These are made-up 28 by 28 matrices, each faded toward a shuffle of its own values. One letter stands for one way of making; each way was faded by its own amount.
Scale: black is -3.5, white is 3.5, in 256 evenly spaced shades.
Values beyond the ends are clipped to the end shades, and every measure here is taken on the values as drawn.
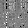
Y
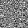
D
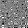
Y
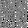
Y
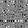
Y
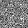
D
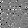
Y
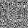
D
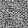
D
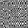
Y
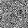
D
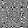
Y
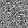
D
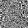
D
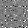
Y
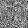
D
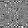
Y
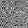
Y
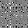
Y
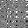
Y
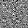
D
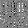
Y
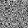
D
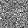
D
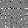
Y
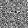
D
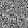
D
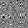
Y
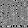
Y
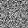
D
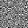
D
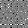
Y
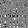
Y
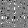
Y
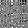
Y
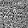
D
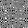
Y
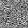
D
